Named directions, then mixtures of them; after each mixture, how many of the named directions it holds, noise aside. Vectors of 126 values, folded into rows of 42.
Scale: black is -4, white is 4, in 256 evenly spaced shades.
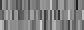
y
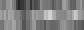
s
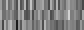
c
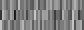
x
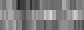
one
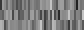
one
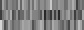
three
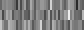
two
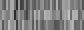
three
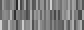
three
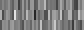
two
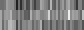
three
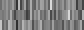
three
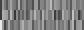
two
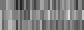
three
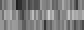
two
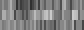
two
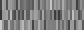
two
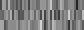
one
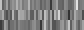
one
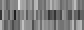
two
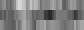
one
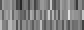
three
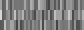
two
